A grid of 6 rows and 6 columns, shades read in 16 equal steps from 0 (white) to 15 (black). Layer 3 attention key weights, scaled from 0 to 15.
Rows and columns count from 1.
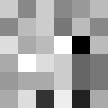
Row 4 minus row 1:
2 -7 -1 -4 3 4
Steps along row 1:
up down up down down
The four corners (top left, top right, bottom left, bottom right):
3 4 5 5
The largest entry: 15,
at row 3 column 5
